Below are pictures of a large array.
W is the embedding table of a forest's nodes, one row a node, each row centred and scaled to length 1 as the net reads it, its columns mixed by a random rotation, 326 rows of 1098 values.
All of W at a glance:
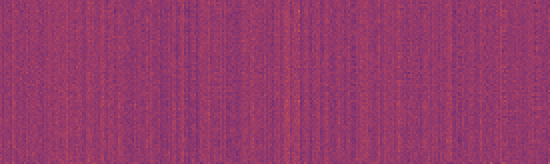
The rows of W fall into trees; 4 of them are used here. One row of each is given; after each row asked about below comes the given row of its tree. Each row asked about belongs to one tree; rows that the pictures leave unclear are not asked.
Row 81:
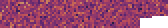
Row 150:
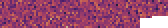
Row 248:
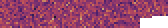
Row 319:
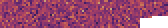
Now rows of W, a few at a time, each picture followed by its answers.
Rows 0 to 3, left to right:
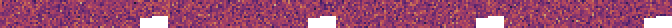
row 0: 150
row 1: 150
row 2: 81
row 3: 248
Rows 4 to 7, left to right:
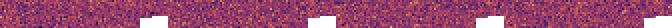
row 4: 319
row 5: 248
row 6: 81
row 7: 81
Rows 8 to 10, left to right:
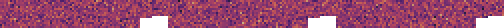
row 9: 150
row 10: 150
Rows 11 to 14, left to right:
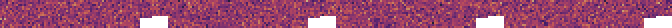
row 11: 81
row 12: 150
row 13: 319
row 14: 81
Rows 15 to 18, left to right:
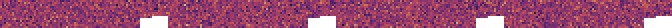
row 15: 150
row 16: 81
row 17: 81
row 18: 319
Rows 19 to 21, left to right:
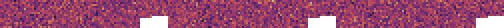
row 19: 248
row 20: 319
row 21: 319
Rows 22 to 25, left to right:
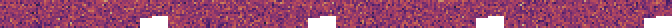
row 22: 319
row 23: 319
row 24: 319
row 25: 81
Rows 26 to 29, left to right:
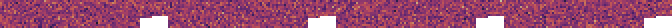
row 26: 319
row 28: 150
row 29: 150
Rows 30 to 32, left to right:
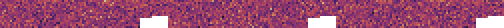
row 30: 319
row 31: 248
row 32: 319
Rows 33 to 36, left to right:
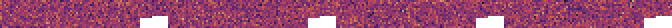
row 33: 150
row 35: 319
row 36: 150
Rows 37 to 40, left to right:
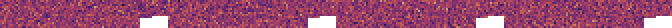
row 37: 81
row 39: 319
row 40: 150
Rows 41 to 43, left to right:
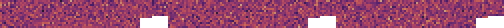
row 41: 150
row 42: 150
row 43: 248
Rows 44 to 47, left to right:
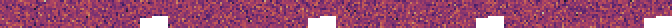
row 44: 248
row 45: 150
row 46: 81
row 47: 150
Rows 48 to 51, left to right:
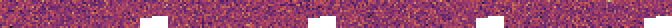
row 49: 81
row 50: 319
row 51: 319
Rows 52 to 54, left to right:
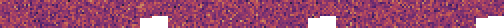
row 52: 319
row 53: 248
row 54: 248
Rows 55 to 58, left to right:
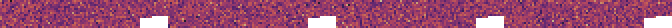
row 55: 150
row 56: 150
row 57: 248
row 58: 319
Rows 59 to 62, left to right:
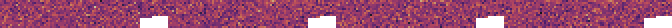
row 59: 81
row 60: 319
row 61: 319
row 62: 319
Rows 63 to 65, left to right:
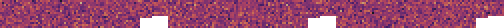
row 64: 81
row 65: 319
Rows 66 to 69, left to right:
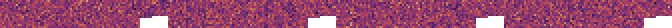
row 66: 81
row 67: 248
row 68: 248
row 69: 150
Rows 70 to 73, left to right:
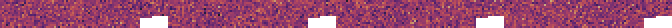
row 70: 81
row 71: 319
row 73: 81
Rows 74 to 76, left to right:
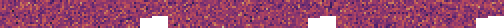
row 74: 150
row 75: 81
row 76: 319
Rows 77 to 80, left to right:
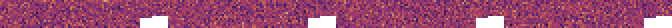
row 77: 319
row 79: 150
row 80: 81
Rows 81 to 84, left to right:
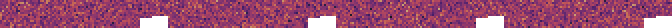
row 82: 150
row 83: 248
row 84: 81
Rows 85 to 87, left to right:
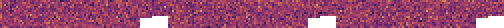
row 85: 150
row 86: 319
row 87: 319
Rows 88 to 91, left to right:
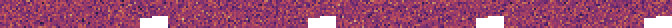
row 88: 81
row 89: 150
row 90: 319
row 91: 81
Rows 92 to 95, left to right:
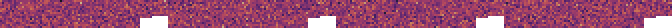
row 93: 81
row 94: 150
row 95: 150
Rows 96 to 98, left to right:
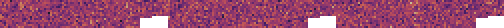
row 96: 150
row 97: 150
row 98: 81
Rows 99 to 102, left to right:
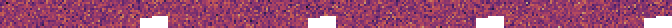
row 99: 81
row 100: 81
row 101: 150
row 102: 81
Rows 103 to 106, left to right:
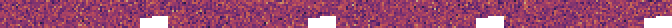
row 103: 81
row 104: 319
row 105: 81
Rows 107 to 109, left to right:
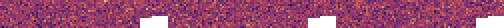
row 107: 319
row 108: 81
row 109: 150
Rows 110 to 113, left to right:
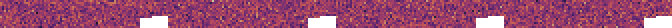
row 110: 319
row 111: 248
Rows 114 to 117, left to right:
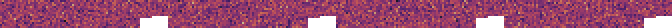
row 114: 150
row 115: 150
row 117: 248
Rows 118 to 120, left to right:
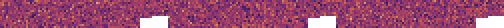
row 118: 319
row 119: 150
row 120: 150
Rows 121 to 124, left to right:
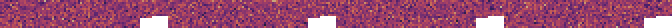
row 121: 248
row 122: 319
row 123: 150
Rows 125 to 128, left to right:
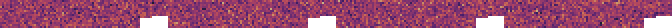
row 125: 150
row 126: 248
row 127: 248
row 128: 319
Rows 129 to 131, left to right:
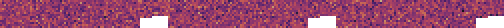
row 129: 150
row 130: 150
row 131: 248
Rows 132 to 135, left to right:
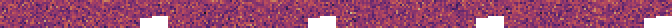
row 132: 319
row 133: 319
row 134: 248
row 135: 319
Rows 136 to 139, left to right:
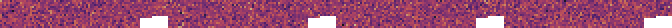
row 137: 248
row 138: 81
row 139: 150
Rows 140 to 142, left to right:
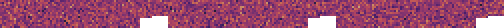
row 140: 150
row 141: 319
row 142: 150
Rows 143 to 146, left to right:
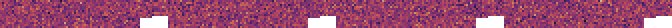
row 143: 150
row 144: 81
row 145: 81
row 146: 150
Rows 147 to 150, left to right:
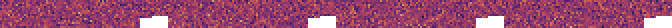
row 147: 81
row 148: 248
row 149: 248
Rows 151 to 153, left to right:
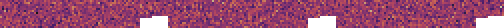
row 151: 319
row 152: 248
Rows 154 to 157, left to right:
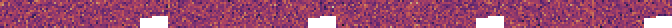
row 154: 319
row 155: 150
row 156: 81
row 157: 248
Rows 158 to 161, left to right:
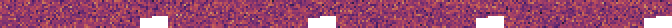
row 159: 81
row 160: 319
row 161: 319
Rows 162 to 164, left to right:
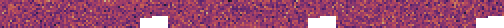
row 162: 319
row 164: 150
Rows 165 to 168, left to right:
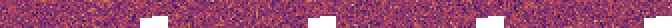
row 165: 319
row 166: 248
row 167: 81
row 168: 150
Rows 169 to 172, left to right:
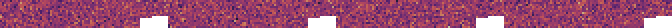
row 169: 150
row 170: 150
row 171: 150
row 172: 81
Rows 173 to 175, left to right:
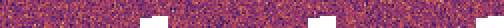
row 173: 81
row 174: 319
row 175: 319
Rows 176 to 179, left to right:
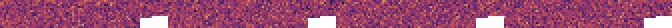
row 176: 319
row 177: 81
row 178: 81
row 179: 150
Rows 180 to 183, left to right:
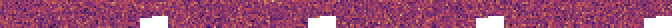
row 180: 319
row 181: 319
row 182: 248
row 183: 81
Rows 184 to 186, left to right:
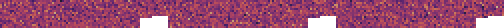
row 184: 150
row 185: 81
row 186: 150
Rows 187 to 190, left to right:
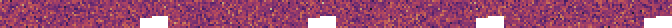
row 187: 150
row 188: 248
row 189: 248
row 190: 150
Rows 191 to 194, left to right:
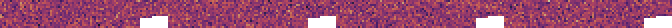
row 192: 81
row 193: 319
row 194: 248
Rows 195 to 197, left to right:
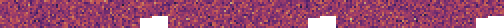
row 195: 319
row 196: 81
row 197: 150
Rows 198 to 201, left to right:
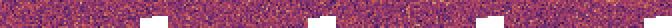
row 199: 81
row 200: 319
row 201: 319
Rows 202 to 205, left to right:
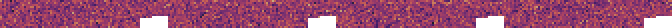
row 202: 150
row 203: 319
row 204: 319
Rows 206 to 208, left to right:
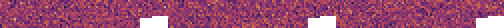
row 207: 150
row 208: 319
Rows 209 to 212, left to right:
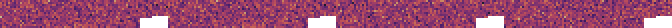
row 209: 150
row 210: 150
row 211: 319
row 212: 150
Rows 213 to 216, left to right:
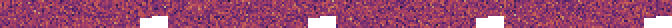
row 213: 150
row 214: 150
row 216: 150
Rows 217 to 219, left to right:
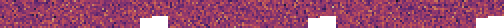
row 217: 248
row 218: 150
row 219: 150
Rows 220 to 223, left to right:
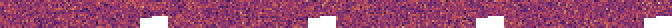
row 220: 319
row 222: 150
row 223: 248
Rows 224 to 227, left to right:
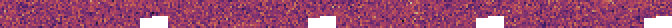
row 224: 319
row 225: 150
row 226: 81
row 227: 319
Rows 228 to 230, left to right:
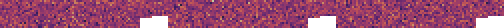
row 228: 319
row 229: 248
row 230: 150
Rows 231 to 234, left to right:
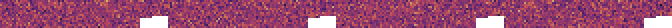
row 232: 150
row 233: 81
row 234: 150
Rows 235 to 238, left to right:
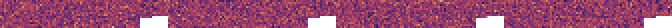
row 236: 150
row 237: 319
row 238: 150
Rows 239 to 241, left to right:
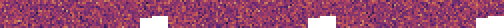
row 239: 319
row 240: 319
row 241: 319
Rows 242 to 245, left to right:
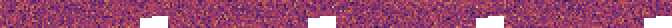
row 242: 150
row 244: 319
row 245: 150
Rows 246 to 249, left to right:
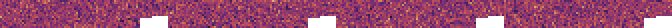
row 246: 150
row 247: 319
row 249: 150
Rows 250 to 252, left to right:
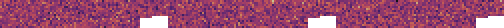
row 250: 150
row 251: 319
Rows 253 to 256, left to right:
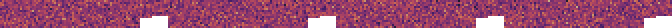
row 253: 319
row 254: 150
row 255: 81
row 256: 248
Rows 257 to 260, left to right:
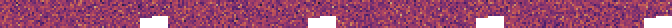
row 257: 81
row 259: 248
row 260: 319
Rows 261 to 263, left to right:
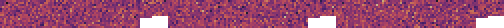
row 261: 81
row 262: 150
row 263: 81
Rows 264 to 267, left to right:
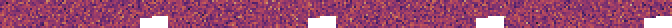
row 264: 81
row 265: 319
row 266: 150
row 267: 150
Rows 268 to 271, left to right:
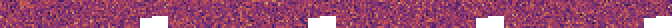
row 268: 150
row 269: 319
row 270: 248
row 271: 81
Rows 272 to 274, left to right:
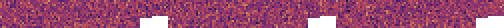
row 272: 150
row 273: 81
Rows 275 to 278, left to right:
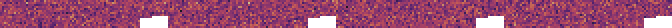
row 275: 319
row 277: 150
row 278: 81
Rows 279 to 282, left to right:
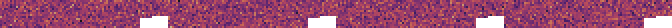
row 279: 150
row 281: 150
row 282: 150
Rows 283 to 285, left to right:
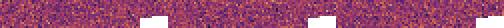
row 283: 150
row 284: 319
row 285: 150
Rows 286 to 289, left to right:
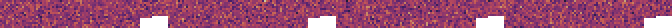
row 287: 150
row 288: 150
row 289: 150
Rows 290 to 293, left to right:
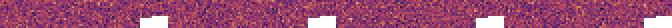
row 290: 319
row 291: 319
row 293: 319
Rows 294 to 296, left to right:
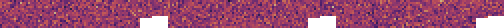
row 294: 150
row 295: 150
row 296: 319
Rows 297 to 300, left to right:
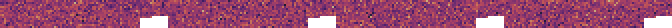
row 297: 81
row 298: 150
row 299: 319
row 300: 319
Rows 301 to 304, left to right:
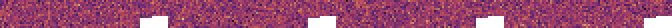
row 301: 81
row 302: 150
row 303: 150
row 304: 81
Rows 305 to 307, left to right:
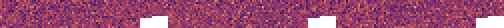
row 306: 81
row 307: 150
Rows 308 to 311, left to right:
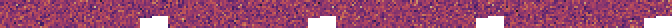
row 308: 81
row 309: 150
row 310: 81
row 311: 150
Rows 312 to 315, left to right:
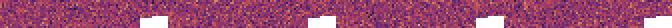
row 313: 81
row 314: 319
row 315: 150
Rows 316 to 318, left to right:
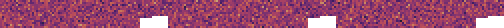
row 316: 81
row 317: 81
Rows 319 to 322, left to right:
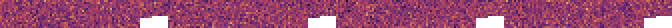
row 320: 81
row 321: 150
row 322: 248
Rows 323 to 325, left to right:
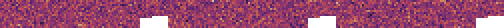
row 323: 81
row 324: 248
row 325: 319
